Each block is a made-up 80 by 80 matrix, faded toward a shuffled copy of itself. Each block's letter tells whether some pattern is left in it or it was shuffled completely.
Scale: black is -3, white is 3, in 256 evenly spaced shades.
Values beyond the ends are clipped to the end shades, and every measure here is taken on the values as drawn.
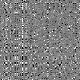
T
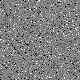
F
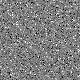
F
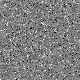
F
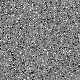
F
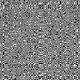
T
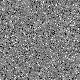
F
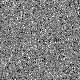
F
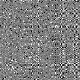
T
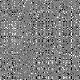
T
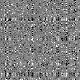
T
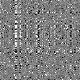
T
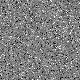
F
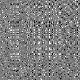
T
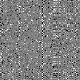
T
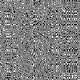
T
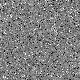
F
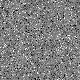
F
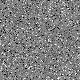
F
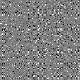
T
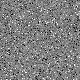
F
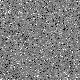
F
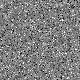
F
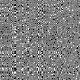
T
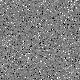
F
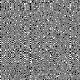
T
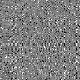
T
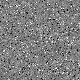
F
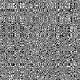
T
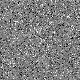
F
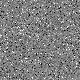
F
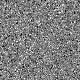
F
